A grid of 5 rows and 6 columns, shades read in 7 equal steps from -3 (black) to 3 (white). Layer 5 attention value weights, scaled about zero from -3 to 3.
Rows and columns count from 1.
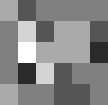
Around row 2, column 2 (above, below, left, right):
-1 3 0 -1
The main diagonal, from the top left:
1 2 1 -1 -1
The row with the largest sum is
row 3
